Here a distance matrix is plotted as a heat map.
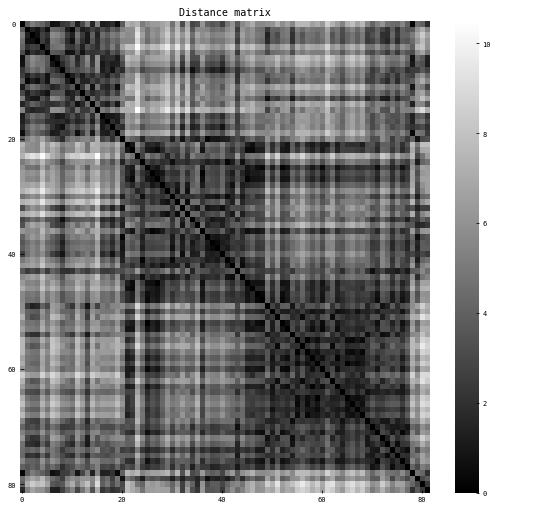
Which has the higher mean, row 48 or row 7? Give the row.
7
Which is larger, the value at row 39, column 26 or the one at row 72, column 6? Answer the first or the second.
the second
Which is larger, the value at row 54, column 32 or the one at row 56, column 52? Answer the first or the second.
the first
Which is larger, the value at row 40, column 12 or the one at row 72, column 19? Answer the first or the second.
the second
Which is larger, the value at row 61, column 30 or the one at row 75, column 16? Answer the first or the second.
the first
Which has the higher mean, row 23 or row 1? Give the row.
23
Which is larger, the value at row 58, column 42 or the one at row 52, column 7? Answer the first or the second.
the second
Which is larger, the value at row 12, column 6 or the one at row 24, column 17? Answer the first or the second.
the second
